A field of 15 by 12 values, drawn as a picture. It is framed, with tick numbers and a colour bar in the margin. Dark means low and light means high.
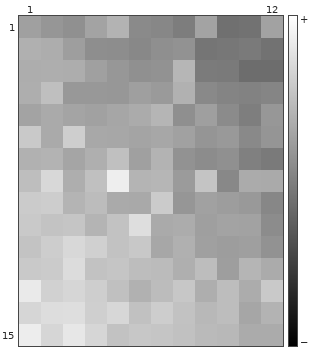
Ninth with the lowest average: top right. Mirror symmetry: none. Stripes: none. Slope: up to the bottom left.
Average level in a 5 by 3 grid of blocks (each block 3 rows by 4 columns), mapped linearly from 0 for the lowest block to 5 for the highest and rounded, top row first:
2 1 0
3 2 1
3 3 1
4 3 2
5 4 3
